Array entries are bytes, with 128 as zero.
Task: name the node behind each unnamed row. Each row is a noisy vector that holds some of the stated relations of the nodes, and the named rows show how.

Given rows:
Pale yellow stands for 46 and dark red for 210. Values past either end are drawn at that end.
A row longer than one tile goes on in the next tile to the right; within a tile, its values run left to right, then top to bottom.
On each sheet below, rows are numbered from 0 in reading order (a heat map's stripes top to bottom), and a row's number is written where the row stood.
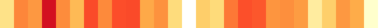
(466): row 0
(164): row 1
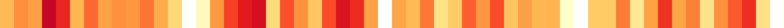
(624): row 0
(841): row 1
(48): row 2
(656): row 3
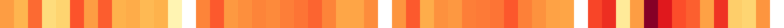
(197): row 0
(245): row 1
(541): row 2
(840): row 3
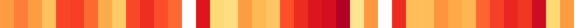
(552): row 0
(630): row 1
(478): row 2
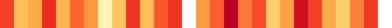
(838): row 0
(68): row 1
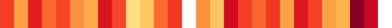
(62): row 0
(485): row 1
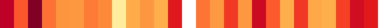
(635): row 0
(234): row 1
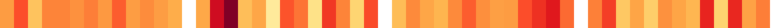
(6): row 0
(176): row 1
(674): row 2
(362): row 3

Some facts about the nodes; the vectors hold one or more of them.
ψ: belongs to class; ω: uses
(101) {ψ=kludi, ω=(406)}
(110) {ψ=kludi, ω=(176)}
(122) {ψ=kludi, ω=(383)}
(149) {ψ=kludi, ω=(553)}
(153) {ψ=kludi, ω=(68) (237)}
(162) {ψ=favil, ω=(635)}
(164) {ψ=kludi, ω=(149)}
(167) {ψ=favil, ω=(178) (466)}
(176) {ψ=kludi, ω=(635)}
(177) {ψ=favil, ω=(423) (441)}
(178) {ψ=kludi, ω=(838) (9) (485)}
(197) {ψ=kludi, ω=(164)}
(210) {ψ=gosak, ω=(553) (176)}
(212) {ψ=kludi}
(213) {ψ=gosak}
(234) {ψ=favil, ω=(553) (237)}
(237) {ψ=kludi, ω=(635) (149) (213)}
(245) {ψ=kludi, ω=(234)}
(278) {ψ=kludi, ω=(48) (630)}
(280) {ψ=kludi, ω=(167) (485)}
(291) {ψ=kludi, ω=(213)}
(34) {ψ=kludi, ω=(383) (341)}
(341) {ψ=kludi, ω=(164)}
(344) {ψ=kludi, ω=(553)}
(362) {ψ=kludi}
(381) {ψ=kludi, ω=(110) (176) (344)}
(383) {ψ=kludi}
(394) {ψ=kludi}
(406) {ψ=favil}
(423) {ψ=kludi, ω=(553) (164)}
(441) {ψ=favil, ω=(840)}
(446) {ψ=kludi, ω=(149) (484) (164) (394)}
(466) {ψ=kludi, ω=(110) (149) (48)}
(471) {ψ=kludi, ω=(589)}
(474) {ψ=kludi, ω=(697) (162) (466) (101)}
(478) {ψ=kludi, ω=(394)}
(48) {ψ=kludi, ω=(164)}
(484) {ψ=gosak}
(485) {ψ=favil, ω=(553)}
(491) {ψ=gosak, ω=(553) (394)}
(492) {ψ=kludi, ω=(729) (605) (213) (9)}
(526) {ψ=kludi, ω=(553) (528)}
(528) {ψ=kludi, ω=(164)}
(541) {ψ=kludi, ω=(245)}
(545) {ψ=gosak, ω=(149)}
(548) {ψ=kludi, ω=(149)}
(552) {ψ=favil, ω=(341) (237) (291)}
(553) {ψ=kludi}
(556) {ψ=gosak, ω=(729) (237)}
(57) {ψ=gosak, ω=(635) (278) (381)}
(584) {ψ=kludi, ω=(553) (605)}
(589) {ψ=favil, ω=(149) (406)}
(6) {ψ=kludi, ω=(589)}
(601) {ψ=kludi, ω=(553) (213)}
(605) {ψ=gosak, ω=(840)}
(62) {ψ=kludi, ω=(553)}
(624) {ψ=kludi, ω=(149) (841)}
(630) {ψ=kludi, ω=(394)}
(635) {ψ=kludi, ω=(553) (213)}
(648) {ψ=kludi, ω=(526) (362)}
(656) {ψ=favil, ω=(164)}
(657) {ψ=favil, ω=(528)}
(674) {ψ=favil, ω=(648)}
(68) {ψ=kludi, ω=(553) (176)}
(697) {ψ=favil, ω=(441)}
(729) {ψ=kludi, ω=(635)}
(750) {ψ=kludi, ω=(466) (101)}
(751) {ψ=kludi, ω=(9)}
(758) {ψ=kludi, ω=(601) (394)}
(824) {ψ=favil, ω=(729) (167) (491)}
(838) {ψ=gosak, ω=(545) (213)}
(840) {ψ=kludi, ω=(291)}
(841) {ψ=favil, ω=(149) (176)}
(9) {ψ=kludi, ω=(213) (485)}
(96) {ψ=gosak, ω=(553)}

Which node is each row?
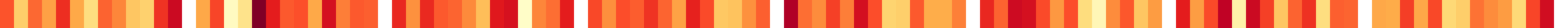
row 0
(96)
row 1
(441)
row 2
(553)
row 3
(584)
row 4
(291)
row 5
(237)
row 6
(9)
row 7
(210)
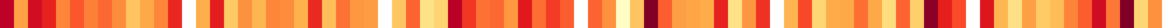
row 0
(601)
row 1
(101)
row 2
(697)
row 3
(605)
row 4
(406)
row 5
(394)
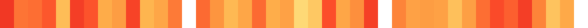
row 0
(492)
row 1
(556)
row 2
(278)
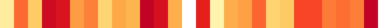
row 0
(589)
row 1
(491)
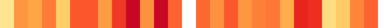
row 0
(167)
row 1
(526)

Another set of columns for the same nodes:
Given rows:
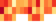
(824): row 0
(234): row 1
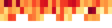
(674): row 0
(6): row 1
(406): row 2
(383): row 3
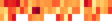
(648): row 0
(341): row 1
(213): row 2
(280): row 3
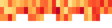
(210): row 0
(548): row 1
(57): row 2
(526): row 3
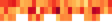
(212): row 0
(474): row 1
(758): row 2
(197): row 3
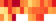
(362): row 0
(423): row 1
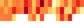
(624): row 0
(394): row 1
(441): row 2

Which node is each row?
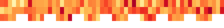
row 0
(838)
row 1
(729)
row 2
(840)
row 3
(841)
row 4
(176)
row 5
(177)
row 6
(466)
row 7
(446)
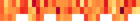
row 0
(68)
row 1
(657)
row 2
(278)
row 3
(635)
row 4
(164)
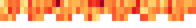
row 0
(484)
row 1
(237)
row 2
(9)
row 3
(589)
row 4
(153)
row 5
(545)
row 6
(601)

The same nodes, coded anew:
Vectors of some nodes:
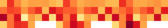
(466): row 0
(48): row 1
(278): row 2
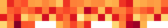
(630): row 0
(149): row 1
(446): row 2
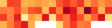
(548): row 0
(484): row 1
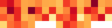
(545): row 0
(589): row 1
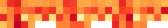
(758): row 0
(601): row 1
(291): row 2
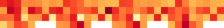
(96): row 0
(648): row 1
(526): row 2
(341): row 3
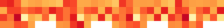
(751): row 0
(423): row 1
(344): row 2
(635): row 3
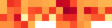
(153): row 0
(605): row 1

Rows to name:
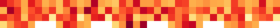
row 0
(57)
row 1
(406)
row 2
(394)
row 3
(197)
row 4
(162)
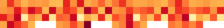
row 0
(101)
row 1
(553)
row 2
(212)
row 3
(9)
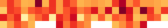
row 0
(824)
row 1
(840)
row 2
(213)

